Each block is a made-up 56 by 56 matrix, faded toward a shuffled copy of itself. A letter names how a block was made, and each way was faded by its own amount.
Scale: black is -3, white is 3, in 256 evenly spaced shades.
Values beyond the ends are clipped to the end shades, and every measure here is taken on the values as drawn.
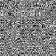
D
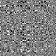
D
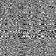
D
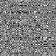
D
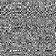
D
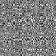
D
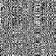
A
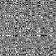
D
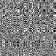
A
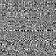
D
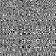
D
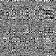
D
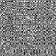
A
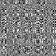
A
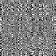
A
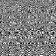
D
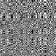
A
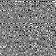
D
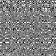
D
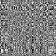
A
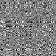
D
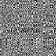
A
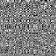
A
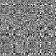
A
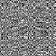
A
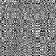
A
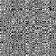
A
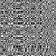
A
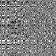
A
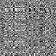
A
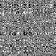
D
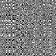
A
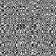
A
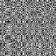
A
